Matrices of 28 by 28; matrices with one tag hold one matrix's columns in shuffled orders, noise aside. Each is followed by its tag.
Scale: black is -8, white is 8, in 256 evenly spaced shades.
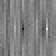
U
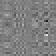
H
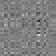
H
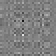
H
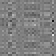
H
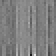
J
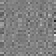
H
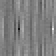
U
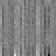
J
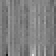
J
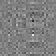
H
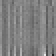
J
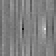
U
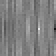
U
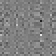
H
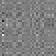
H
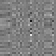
H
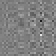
H
